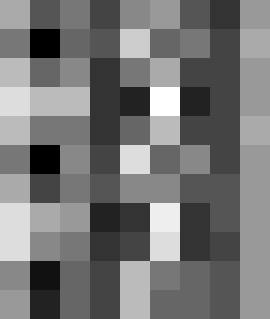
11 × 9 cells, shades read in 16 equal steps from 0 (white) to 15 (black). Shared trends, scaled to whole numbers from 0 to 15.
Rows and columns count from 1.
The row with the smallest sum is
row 4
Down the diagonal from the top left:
5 15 7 12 9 9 10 10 6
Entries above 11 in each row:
1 1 1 3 1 1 0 3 2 1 1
